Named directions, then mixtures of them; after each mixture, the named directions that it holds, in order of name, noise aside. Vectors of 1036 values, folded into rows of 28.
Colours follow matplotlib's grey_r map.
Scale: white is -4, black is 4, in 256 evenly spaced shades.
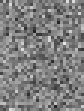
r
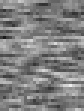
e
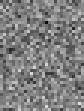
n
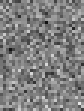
n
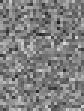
e, n, r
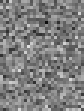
e, n, r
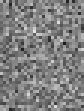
r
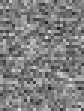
e, n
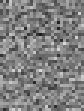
e, n, r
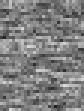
e, r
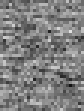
e, n, r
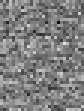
e, n, r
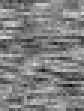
e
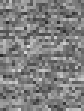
e, n, r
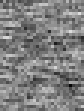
e, r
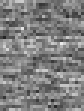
e, r
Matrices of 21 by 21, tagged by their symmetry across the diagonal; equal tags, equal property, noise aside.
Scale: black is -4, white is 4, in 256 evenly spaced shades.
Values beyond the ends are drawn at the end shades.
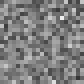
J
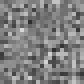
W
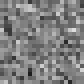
W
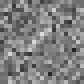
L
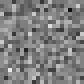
W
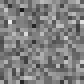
W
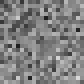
L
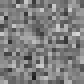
W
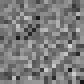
L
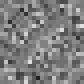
L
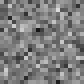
J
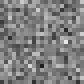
W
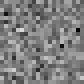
J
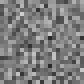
J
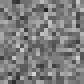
J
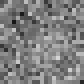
L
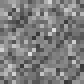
L
